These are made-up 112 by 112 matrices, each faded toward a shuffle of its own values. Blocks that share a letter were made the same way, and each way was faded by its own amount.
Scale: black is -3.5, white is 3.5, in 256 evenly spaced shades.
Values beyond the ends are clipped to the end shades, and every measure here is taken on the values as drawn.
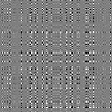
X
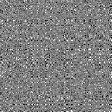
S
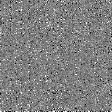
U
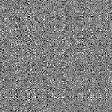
S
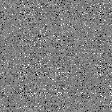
U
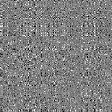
S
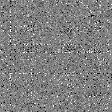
U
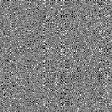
S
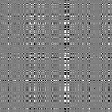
X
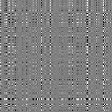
X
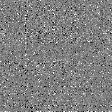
U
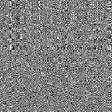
S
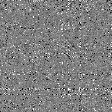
U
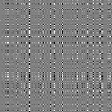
X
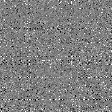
U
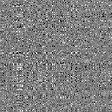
S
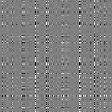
X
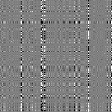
X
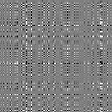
X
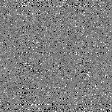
U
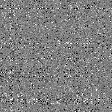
U
